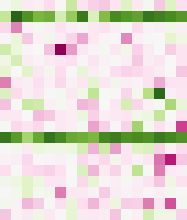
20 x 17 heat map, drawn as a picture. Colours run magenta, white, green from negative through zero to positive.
Average level on the scale: 50%. Odd lines: rows 2 and 13. Calmest part: bottom left. Histogram: skewed, a long tail of high values. Slope: none.
